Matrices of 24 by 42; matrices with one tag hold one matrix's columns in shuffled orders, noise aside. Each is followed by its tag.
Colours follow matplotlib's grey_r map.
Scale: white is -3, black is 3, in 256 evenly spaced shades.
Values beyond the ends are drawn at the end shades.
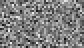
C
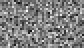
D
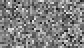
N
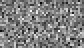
D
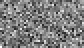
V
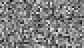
N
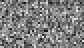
D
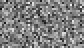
N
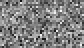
D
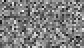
N
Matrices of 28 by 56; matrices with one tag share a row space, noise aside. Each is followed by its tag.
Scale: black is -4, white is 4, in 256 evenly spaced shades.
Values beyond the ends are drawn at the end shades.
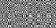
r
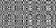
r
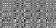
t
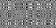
r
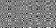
r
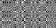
t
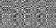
t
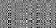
r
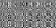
r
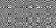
r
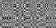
t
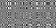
r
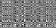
t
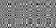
r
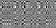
t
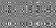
r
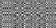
t
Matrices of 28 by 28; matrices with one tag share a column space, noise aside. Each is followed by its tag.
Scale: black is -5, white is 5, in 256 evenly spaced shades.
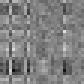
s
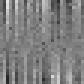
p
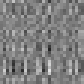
s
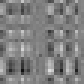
s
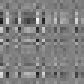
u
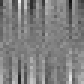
p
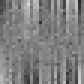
p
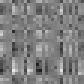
s
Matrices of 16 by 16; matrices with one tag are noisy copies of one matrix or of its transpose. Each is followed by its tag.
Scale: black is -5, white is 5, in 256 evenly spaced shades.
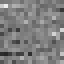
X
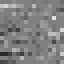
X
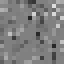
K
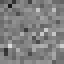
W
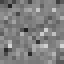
W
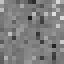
K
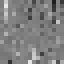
X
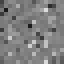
W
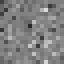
W
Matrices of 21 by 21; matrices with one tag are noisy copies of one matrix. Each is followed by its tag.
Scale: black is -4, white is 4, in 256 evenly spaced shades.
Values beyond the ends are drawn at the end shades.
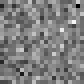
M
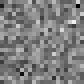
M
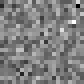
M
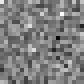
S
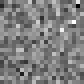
M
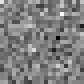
S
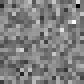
M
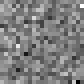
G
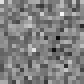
S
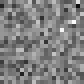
M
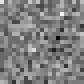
S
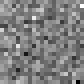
G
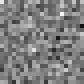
S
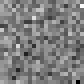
G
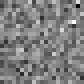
M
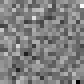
G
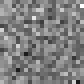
G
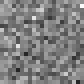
G
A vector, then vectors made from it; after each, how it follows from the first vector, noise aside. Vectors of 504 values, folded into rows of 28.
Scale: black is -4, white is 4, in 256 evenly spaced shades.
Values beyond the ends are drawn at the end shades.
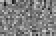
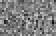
wrapped around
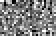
scaled up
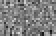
reversed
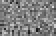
wrapped around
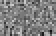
reversed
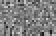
reversed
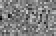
wrapped around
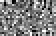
scaled up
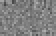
shrunk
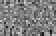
reversed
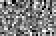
scaled up
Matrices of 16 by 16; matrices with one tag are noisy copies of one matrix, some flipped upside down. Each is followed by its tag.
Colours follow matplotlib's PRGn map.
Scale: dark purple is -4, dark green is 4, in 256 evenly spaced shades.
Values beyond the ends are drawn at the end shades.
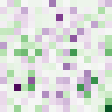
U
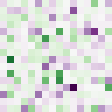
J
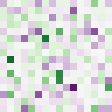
J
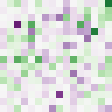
U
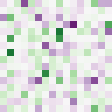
J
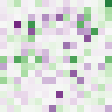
U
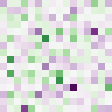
J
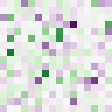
J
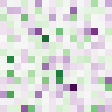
J
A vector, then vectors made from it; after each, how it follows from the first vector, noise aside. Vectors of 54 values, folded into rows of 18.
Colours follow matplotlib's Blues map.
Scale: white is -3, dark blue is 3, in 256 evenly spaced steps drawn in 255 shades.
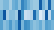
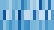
copied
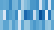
negated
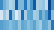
wrapped around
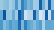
copied
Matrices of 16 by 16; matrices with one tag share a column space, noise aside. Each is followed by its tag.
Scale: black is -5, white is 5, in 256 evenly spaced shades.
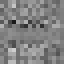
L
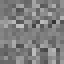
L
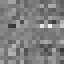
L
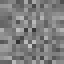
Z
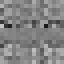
L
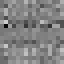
L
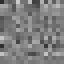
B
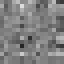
B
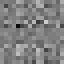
L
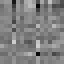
B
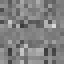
L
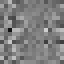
Z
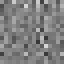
B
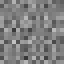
Z
